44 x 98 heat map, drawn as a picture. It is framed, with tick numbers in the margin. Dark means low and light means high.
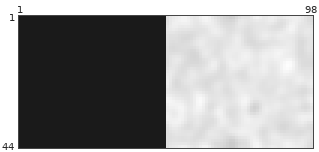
It is made of 1 by 2 panels. Panel 1,1: very low, flat. Panel 1,2: very high, blotchy, faint in contrast.
